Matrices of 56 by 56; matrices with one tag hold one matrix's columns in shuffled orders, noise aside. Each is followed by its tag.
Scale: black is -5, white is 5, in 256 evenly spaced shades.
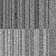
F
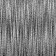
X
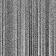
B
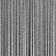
B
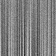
B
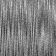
X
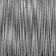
X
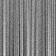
B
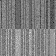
F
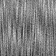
X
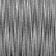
X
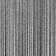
B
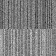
F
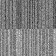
F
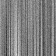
B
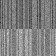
F
